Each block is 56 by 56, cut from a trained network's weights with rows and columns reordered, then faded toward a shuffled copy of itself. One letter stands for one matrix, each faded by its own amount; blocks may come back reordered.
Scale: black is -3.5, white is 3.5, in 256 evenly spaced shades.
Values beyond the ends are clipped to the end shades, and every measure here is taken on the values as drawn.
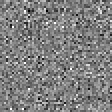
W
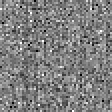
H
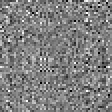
W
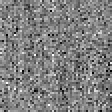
H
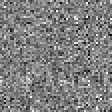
W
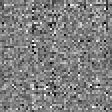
W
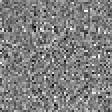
W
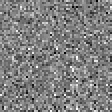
W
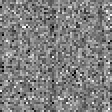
H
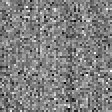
H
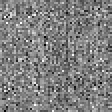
H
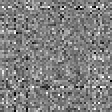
W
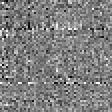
W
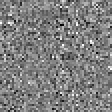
W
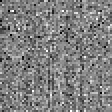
H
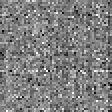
H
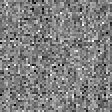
H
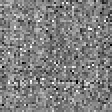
H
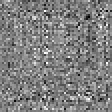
W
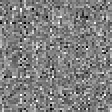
W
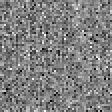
H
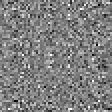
W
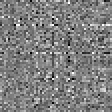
W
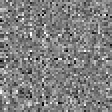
W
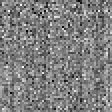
H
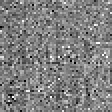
H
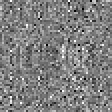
W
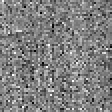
H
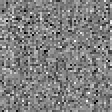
H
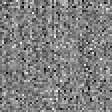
H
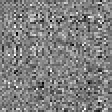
W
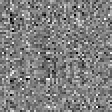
W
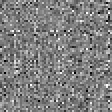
W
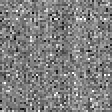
H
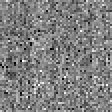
H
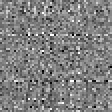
W
